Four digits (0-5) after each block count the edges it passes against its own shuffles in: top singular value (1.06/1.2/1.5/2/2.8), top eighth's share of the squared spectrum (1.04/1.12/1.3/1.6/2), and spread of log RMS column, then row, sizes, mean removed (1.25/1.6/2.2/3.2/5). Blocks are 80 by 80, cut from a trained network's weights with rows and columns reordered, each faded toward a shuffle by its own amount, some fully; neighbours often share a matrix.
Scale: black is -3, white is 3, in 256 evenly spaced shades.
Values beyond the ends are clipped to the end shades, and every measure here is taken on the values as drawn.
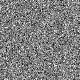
0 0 0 0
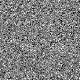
2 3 2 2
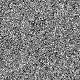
1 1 0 0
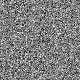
0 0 0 0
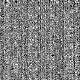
3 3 1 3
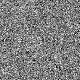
2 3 0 1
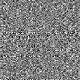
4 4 1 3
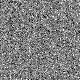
0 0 0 0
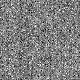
1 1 0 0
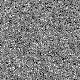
0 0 0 0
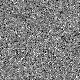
0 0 0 0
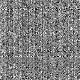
3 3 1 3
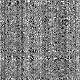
3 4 1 3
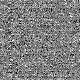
2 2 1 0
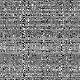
3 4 4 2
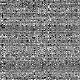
3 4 3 2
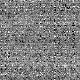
3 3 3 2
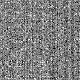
3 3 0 2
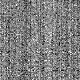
3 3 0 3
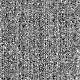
3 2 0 2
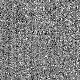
2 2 0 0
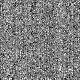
2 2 0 1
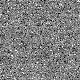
1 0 0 0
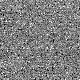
1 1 0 0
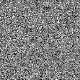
2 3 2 1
